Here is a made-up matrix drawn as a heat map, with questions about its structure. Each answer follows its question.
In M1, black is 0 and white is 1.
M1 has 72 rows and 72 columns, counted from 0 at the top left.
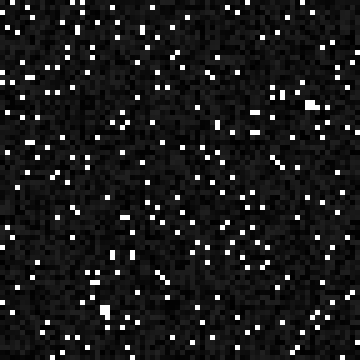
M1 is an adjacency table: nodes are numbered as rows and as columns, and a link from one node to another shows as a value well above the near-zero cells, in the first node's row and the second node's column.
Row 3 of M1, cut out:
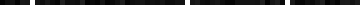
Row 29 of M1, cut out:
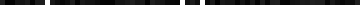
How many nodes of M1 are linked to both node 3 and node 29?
0
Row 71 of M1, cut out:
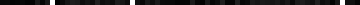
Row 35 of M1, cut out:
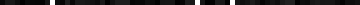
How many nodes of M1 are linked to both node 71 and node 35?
1
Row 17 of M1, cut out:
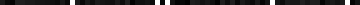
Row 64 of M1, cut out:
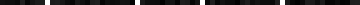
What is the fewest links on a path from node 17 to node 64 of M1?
3
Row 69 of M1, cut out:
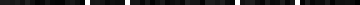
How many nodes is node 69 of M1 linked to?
4
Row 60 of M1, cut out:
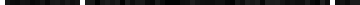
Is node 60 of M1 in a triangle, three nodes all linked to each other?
yes
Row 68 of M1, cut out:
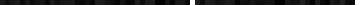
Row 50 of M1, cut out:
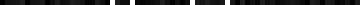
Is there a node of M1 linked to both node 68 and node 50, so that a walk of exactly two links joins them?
yes
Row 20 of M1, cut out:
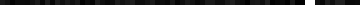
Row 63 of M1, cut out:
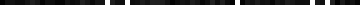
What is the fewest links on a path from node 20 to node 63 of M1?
2
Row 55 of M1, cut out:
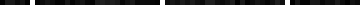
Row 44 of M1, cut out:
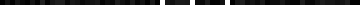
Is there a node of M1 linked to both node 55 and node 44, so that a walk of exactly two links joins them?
yes
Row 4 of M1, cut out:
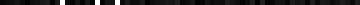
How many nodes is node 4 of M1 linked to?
3
